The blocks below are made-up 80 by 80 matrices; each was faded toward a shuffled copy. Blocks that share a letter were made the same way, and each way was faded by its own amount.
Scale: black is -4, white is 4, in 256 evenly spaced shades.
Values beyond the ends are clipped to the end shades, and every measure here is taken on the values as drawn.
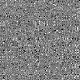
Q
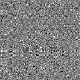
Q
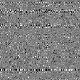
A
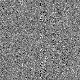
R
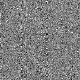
R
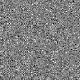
Q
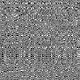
A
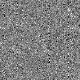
R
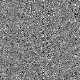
R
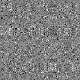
Q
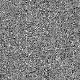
R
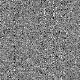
R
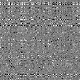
A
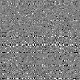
A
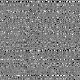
A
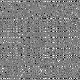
A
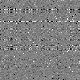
A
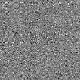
Q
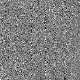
R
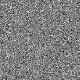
R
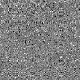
Q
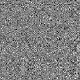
Q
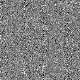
R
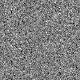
R
